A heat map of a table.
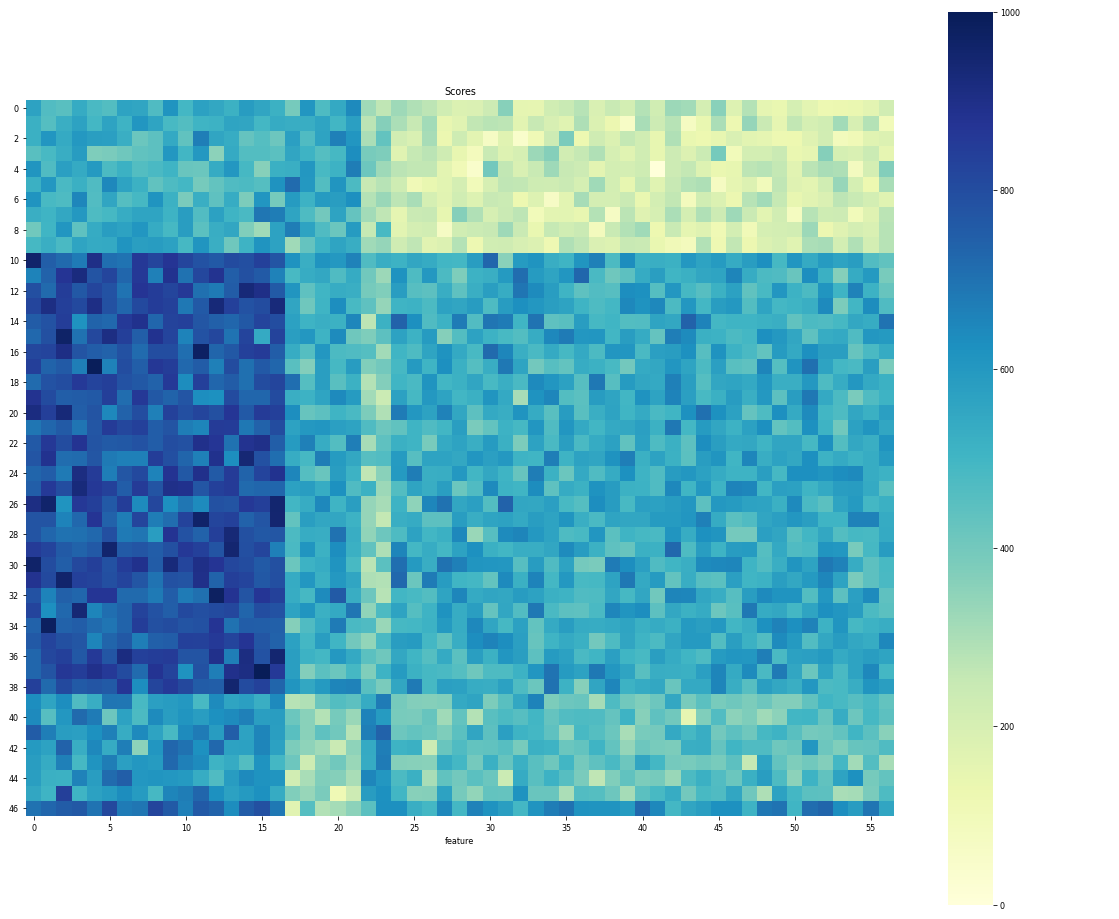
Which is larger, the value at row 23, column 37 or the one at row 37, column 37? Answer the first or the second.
the second
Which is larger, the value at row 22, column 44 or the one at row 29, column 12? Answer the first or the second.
the second
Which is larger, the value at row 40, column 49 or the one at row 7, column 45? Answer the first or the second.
the first
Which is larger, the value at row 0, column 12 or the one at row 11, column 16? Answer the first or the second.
the second
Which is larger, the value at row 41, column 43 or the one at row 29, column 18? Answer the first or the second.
the second
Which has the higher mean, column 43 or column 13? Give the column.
13
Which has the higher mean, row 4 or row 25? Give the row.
25
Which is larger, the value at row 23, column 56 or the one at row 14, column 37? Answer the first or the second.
the first
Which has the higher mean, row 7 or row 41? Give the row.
41
